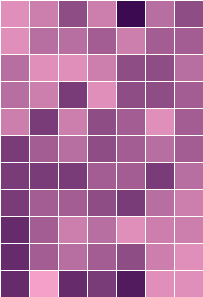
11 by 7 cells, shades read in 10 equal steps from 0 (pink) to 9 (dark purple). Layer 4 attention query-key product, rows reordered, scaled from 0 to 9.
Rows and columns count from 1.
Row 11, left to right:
7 0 7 6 8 1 1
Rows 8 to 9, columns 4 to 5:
5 6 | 3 1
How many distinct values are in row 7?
3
